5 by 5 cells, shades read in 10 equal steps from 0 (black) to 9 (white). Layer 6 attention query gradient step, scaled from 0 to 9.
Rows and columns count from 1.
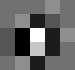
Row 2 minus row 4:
1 5 -6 2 0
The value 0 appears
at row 3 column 2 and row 4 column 2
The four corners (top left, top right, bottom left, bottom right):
4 4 4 4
